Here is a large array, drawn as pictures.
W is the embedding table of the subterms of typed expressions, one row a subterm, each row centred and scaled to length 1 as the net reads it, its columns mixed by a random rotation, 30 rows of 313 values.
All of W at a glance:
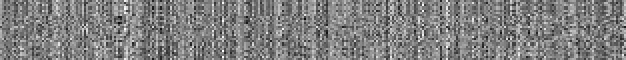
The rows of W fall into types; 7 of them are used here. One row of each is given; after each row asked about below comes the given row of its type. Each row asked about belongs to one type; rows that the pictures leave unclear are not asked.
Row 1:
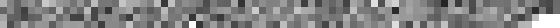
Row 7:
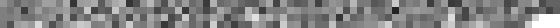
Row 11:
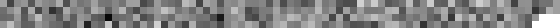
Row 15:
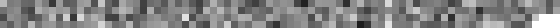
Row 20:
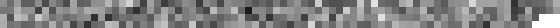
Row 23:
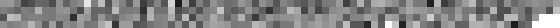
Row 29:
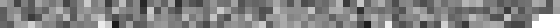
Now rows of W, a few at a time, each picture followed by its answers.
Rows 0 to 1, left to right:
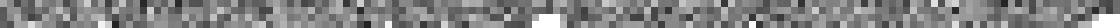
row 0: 29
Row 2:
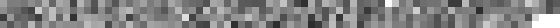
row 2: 15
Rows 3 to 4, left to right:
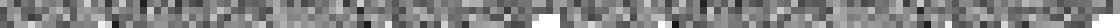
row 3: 29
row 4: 29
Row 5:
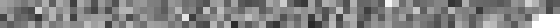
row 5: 15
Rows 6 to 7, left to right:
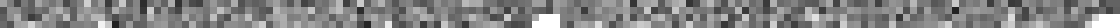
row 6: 29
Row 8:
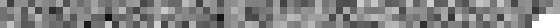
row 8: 11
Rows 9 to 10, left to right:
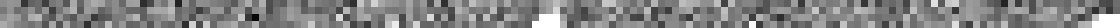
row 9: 23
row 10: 1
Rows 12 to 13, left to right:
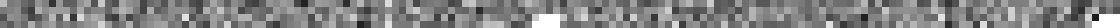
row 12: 15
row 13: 20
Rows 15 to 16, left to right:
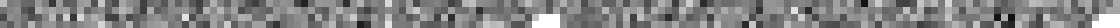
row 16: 15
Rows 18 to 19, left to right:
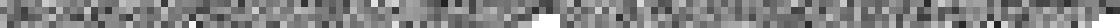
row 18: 1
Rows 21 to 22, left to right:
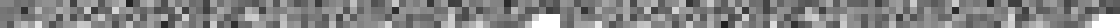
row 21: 7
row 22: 7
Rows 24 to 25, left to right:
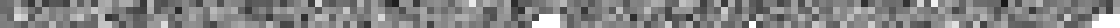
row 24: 20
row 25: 1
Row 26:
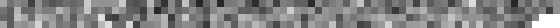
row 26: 7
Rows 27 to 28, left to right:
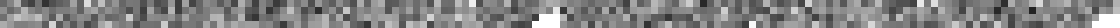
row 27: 23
